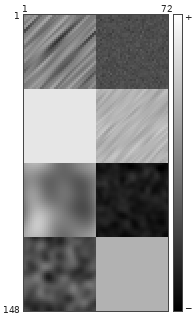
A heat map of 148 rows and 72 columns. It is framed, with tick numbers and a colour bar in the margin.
The table splits into 4 rows of 2 panels. Panel 1,1: middling, slanting up to the right. Panel 1,2: low, fine-grained, faint in contrast. Panel 2,1: very high, flat. Panel 2,2: high, slanting up to the right, faint in contrast. Panel 3,1: middling, smooth, strong in contrast. Panel 3,2: very low, blotchy, faint in contrast. Panel 4,1: low, blotchy. Panel 4,2: high, flat.
